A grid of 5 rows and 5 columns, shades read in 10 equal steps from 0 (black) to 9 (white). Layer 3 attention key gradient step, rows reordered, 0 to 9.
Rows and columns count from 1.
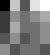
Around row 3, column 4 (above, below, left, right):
5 4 4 5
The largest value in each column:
5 7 4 8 9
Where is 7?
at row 1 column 2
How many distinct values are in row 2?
4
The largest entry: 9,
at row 1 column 5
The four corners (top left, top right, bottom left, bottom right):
0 9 5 3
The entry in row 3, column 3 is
4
